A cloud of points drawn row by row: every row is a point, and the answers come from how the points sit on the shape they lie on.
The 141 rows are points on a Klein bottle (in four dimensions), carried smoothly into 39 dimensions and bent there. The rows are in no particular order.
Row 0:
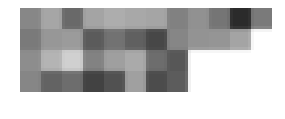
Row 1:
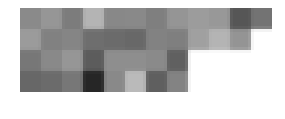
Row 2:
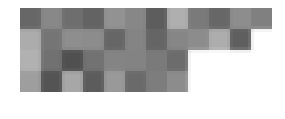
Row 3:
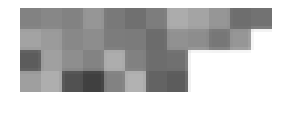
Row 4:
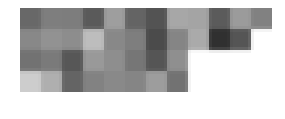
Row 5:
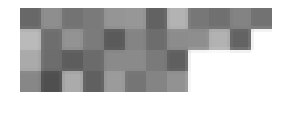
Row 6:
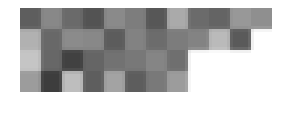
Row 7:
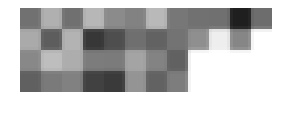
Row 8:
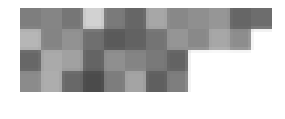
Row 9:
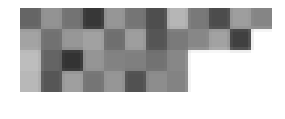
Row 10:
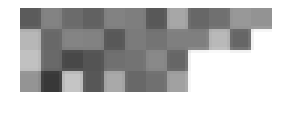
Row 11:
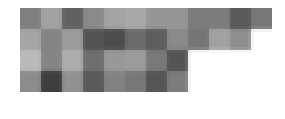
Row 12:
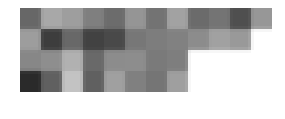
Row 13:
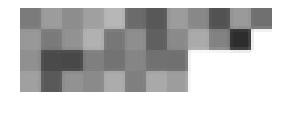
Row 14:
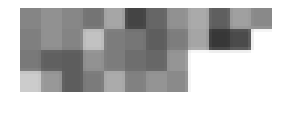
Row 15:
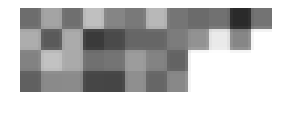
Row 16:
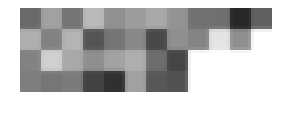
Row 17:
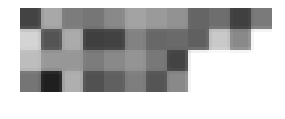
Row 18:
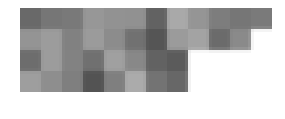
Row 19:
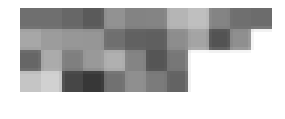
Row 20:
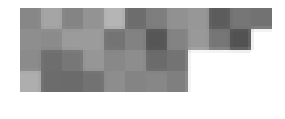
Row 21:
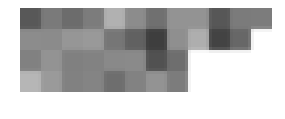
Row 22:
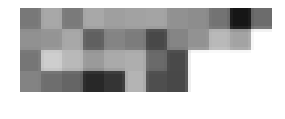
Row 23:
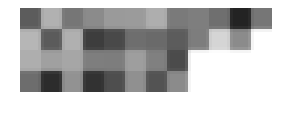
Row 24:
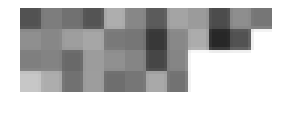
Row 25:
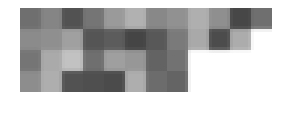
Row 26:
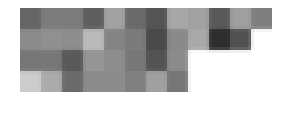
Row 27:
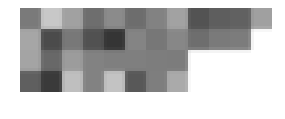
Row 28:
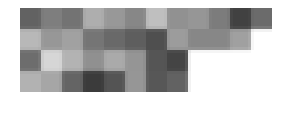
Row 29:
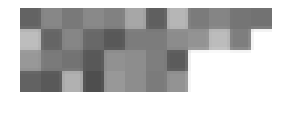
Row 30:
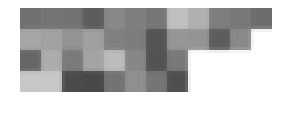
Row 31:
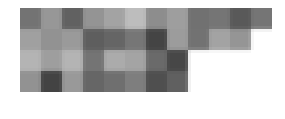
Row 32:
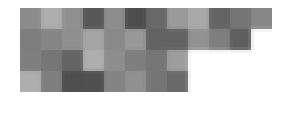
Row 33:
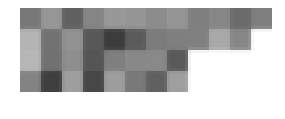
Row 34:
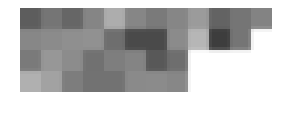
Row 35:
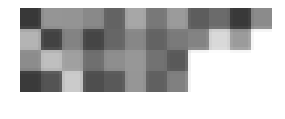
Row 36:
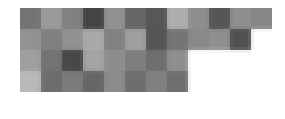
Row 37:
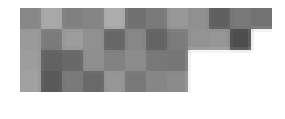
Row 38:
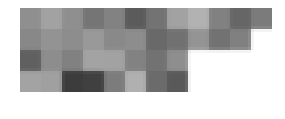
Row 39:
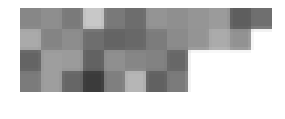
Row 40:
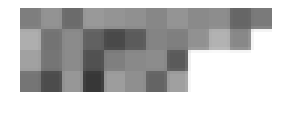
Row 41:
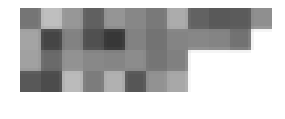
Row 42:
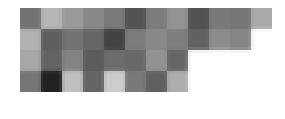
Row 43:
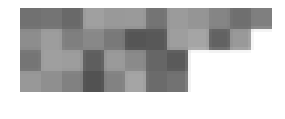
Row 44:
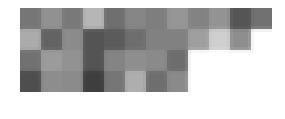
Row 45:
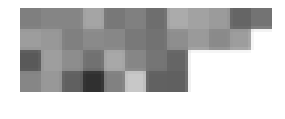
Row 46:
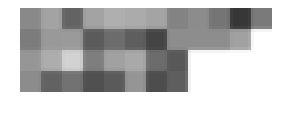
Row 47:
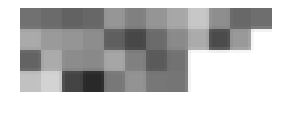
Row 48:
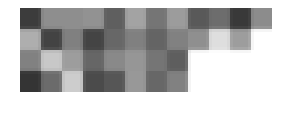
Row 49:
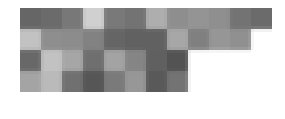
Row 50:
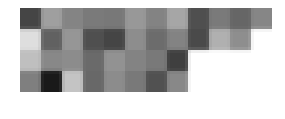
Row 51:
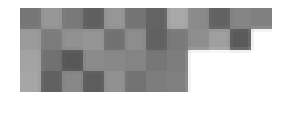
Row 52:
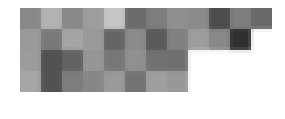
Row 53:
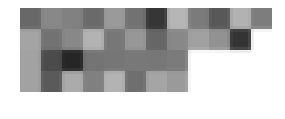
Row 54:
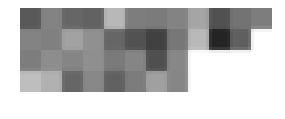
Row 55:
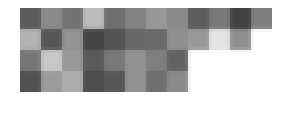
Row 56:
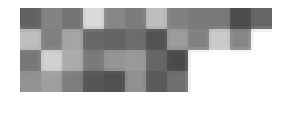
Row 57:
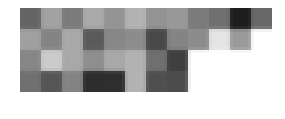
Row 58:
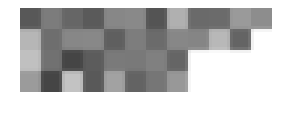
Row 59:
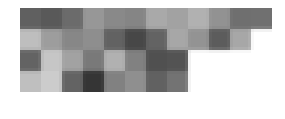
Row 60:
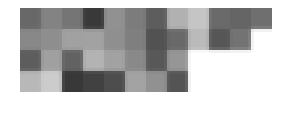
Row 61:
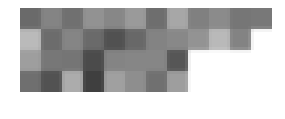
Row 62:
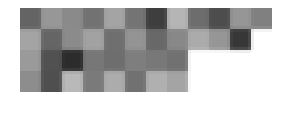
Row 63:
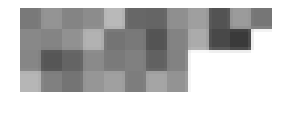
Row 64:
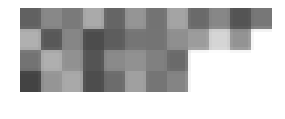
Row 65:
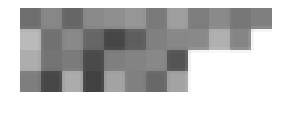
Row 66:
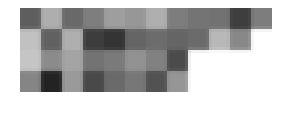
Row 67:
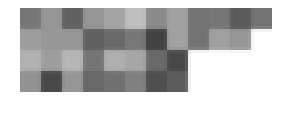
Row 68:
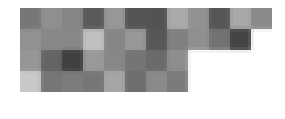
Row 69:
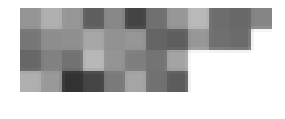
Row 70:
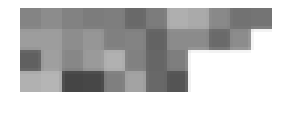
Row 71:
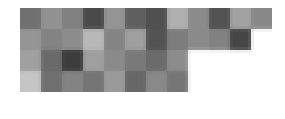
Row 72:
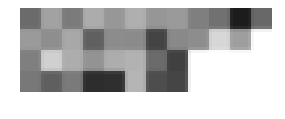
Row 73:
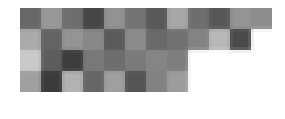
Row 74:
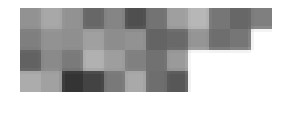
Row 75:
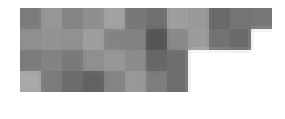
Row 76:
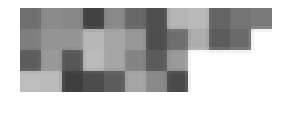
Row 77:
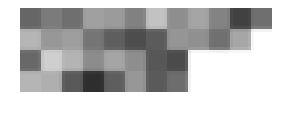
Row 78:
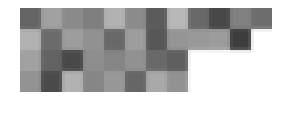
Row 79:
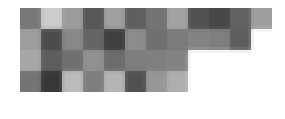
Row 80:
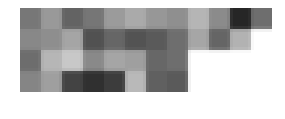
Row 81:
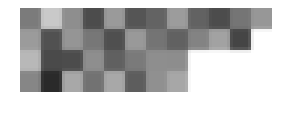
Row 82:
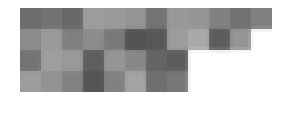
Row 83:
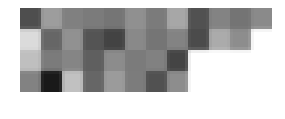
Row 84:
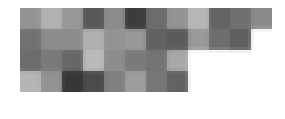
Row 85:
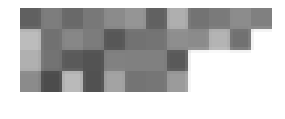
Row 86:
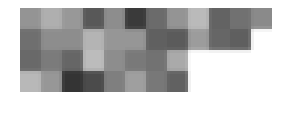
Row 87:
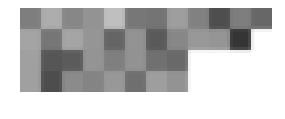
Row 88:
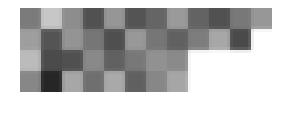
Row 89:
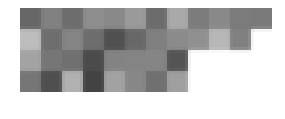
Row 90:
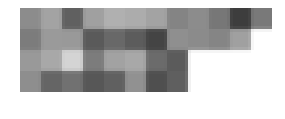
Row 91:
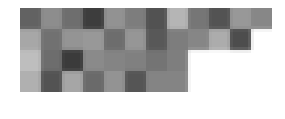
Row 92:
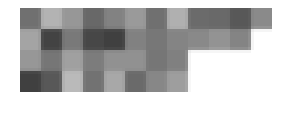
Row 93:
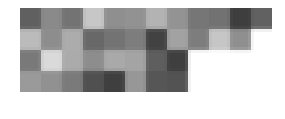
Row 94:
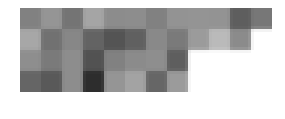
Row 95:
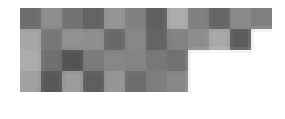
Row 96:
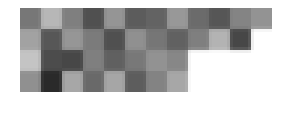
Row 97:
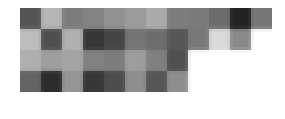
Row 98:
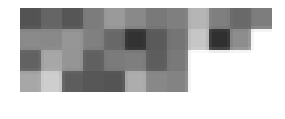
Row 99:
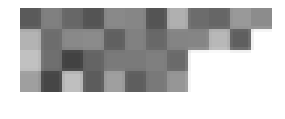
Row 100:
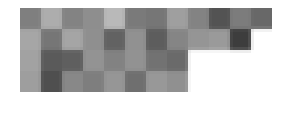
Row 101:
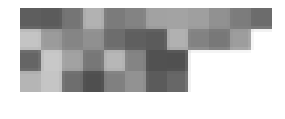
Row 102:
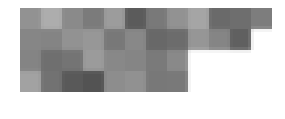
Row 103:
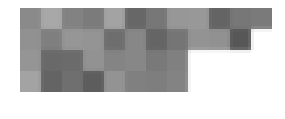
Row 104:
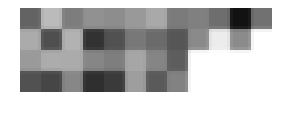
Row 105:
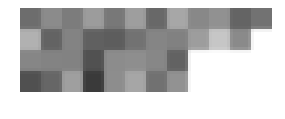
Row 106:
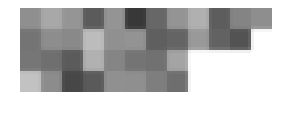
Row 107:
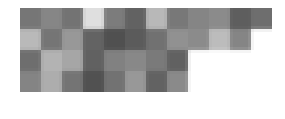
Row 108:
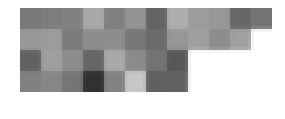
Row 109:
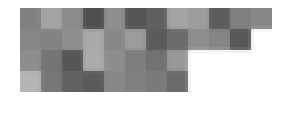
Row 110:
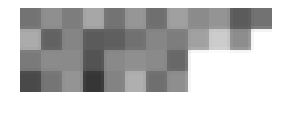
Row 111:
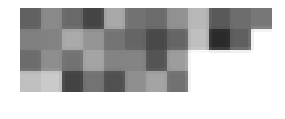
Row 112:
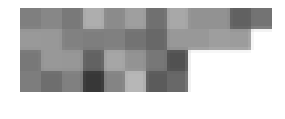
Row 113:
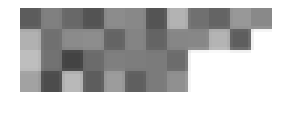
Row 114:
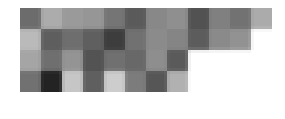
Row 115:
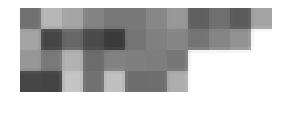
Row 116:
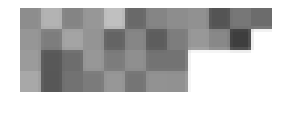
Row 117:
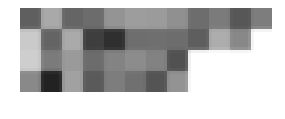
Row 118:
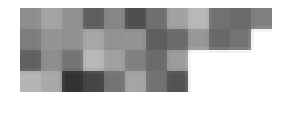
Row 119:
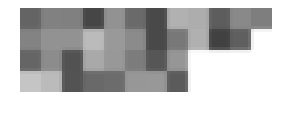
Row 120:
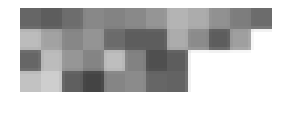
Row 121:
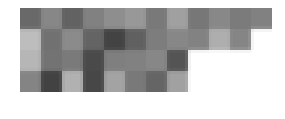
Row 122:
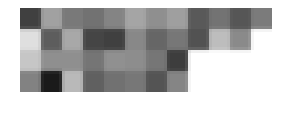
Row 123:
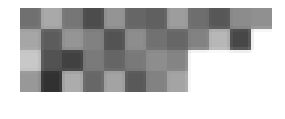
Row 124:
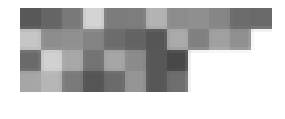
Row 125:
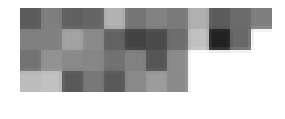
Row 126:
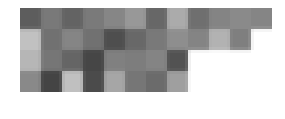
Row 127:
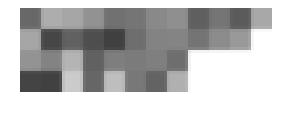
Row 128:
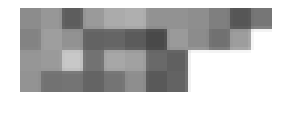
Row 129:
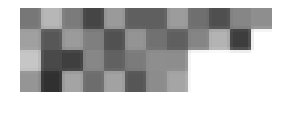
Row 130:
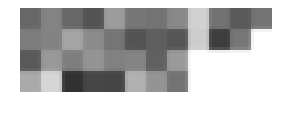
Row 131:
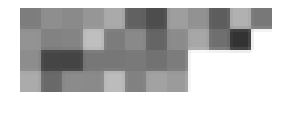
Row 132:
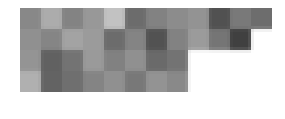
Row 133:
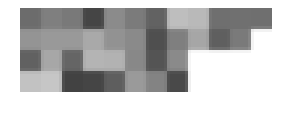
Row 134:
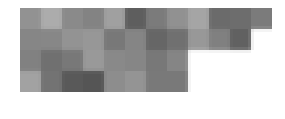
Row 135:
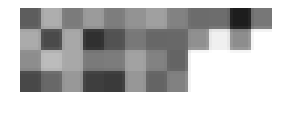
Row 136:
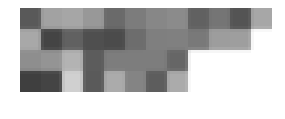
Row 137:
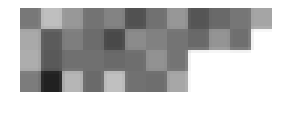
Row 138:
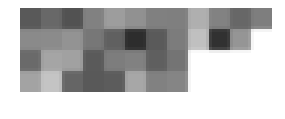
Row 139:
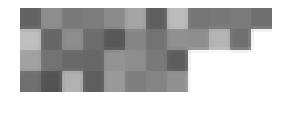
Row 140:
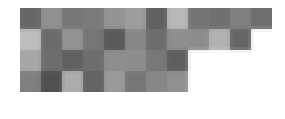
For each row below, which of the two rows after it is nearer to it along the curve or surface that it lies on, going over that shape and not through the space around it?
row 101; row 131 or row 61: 61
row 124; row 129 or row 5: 5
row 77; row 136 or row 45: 45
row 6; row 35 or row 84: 84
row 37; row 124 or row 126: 126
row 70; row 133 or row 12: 133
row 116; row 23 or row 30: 30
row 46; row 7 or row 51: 7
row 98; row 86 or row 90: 90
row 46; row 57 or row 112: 57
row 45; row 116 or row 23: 116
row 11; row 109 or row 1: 1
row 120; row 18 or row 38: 38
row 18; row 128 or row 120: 128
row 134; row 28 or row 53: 53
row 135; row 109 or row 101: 101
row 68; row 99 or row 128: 99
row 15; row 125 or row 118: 118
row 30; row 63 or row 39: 39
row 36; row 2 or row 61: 2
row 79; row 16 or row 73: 73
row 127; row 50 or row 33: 50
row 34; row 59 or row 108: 108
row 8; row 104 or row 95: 104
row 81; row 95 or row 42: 42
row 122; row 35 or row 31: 35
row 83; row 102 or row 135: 135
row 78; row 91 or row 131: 131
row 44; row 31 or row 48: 48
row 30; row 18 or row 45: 45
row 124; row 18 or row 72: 72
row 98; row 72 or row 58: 72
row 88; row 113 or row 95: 113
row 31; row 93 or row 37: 93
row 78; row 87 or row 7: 87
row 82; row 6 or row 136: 6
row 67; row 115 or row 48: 48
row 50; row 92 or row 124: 92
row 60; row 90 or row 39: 39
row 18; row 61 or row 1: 1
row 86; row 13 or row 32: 32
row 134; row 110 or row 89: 89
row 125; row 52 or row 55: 52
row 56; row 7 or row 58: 7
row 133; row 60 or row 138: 60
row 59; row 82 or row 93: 93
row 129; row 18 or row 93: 18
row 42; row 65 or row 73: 73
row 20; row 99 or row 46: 99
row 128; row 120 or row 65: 65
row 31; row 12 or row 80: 80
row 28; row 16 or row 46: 16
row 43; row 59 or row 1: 1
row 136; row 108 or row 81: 81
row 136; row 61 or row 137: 137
